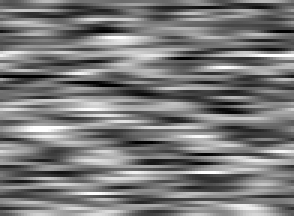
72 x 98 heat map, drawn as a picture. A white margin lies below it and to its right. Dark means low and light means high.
Average level on the scale: 50%. Mirror symmetry: none. Ninth with the lowest average: middle right. Grain: streaks across.
